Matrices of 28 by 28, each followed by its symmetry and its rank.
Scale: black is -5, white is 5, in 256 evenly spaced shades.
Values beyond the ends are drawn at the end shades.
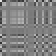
symmetric, rank one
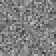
antisymmetric, full rank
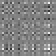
symmetric, rank two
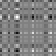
symmetric, rank one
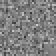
antisymmetric, full rank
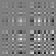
symmetric, rank one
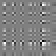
symmetric, rank one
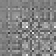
symmetric, rank three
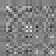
symmetric, rank three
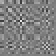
symmetric, rank three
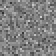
neither, full rank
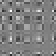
symmetric, rank two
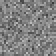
neither, full rank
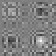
symmetric, rank two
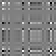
symmetric, rank one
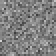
neither, full rank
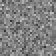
neither, full rank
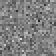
antisymmetric, full rank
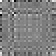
symmetric, rank two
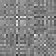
symmetric, rank three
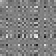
symmetric, rank two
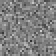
antisymmetric, full rank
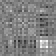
symmetric, rank three
